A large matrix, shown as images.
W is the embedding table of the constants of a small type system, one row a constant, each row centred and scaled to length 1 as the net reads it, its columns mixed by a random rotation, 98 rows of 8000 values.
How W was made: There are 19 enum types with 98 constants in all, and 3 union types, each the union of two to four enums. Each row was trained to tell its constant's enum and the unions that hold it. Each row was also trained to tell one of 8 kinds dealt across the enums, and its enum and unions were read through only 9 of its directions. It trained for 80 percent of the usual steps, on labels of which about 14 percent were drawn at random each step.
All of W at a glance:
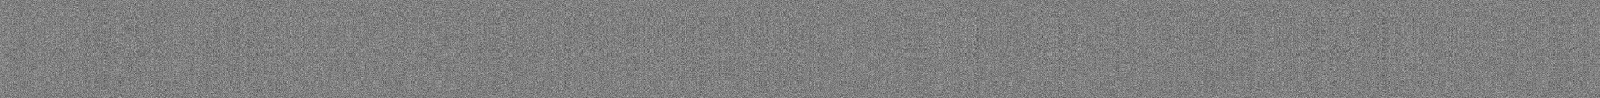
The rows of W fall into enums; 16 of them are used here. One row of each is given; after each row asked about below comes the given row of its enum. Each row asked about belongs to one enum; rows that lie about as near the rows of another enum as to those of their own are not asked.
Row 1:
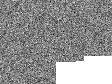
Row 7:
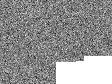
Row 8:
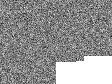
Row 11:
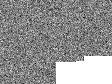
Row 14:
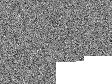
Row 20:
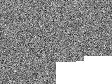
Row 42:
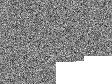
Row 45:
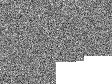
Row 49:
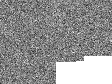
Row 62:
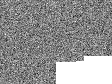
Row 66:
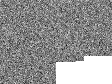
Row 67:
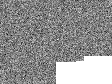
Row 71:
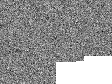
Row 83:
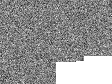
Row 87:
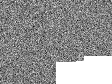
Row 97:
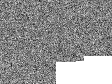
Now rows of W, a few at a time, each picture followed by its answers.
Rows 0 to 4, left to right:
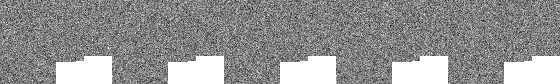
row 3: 1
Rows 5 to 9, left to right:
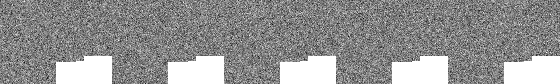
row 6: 8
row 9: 49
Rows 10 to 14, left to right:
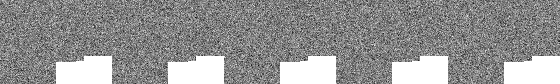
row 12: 14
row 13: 83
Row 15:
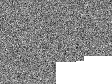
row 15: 14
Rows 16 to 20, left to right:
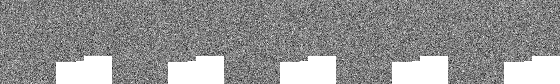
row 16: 11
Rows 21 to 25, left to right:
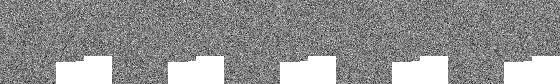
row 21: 66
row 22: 8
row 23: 49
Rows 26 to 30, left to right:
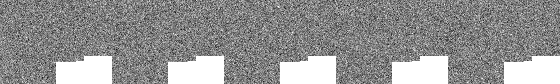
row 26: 11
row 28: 87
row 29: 20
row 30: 71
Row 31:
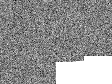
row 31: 42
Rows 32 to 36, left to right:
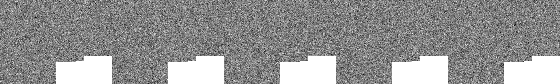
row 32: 87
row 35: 20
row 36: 14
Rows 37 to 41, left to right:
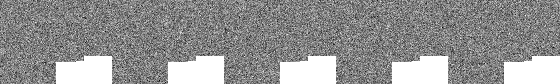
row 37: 11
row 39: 20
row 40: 87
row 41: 67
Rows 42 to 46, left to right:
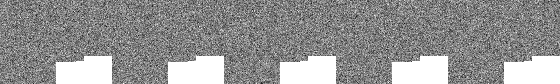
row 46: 87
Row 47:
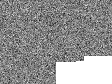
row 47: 14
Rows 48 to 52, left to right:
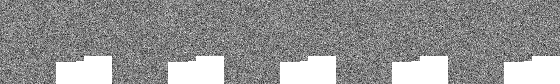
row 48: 83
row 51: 71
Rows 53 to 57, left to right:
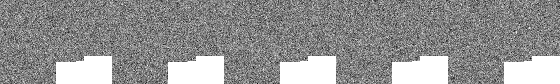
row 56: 14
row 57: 87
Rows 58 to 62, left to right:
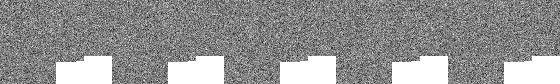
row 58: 49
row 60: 11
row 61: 71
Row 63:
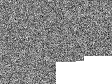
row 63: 97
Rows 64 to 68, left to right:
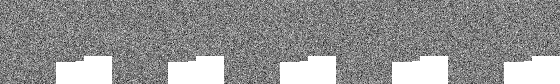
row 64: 66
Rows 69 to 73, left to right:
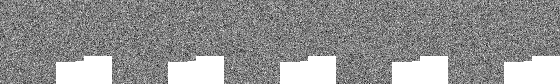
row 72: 8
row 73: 71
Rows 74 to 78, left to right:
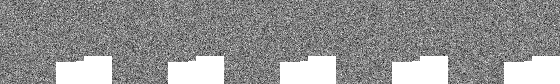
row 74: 42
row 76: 83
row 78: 8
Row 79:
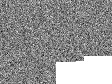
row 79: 71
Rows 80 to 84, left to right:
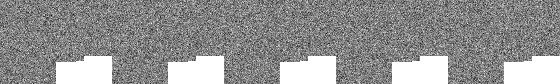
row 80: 8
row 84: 49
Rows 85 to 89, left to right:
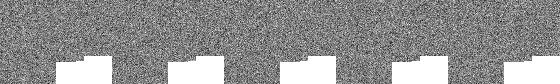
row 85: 83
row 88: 49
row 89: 45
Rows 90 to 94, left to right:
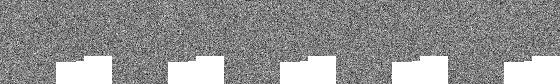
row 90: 7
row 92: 20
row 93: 11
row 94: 83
